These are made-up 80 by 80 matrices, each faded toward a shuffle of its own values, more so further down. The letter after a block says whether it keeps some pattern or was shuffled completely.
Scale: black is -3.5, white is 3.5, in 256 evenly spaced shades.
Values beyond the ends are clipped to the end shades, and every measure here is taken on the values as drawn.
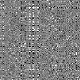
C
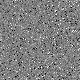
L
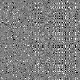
C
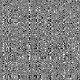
C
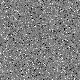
L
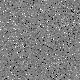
L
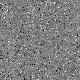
L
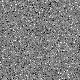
L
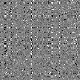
C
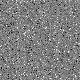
L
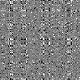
C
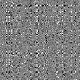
C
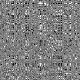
C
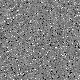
L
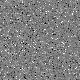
L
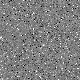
L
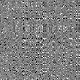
C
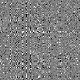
C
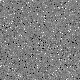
L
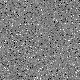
L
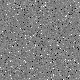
L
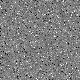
L
